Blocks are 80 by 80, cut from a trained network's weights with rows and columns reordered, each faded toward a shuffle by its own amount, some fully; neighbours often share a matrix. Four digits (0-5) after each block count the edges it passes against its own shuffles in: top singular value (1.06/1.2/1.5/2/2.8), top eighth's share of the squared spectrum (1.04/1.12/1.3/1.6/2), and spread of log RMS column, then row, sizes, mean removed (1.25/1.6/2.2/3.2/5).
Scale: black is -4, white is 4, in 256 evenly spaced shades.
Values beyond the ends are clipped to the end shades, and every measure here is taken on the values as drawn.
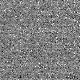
2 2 2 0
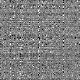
3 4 3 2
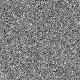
1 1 0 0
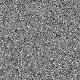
0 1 0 0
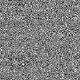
3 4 3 2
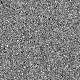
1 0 0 0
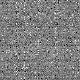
2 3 2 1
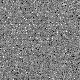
1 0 0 0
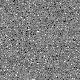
0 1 0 0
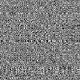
4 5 1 3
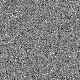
0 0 0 0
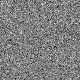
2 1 0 0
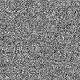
3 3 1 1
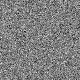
1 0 0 0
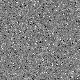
0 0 0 0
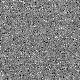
0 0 0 0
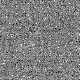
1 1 1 0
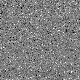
0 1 0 0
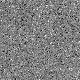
0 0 0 0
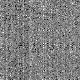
3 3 1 2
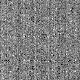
3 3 0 2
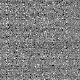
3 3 2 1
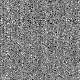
2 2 0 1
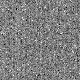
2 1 0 1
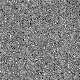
1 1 0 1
